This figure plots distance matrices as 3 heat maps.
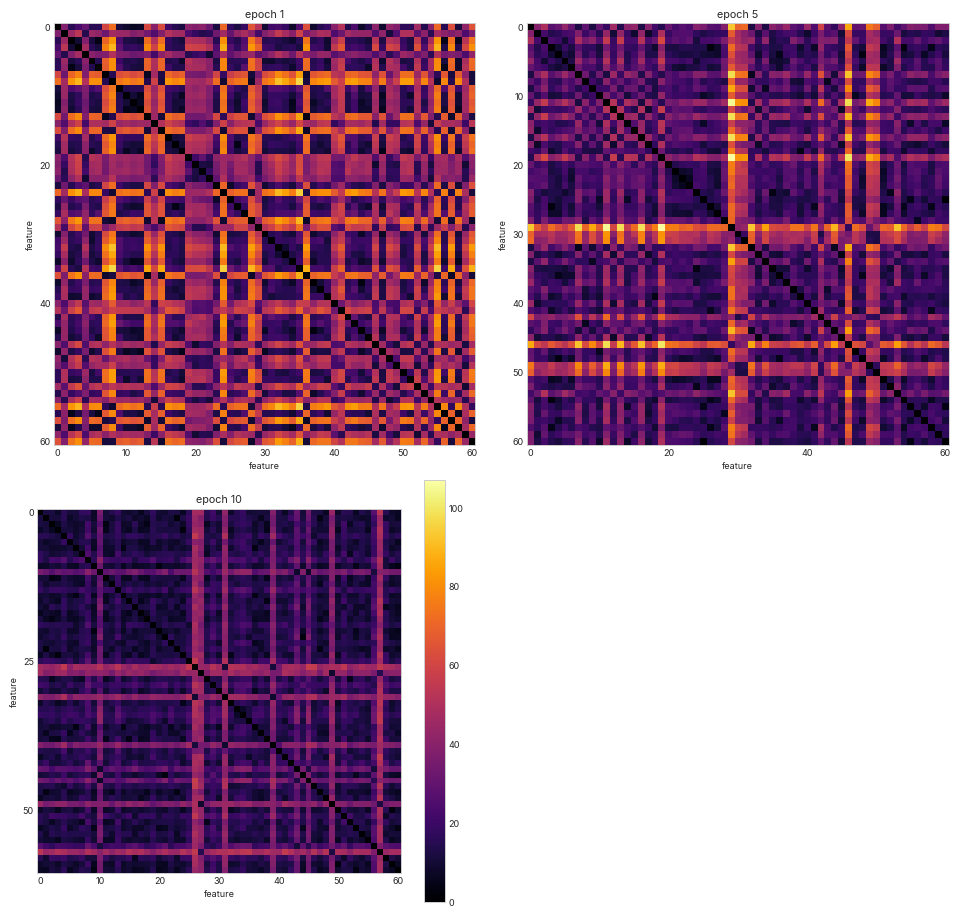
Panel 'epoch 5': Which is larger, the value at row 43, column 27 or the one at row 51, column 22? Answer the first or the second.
the first
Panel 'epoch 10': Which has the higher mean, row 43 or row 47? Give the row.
43
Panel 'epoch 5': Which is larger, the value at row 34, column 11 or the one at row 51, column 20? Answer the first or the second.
the first
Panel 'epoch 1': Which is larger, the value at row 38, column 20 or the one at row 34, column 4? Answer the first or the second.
the first
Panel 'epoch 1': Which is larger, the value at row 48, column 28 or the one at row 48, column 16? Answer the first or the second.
the second
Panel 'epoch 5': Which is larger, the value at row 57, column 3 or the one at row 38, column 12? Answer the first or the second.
the second
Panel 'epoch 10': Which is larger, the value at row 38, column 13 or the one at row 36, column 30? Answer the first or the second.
the first
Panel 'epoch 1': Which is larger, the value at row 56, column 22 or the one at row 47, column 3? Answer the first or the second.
the first
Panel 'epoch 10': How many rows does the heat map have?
61
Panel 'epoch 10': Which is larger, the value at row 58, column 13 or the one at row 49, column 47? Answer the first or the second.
the second
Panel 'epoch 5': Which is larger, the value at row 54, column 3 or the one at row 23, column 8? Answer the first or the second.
the second
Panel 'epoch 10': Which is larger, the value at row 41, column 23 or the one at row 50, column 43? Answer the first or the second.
the second
